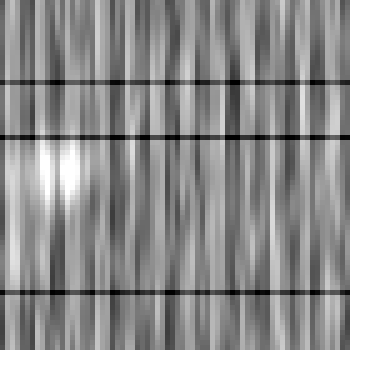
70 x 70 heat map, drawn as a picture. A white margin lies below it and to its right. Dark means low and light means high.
Odd lines: rows 17, 28 and 59. Slope: none. Bumps: one, in the middle left. Stripes: upright, repeating 12 times. Ninth with the highest average: middle left. Grain: streaks running down.
